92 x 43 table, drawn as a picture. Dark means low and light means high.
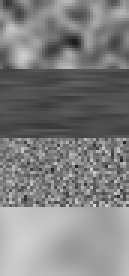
It is made of 4 by 1 panels. Panel 1,1: middling, blotchy, strong in contrast. Panel 2,1: low, streaked across, faint in contrast. Panel 3,1: middling, fine-grained, strong in contrast. Panel 4,1: high, smooth.
